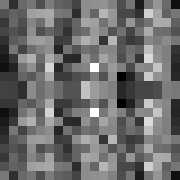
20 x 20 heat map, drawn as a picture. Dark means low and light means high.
It is mirror symmetric from top to bottom. No row or column stands out. There is no seam. Upright stripes repeat 3 times across the table.
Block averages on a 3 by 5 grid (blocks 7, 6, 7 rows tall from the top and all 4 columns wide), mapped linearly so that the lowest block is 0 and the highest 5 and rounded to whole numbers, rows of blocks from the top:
23425 | 03514 | 23425
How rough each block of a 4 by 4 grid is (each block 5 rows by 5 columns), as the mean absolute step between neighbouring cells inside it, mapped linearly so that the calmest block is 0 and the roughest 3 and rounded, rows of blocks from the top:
0122 | 1323 | 1323 | 0122
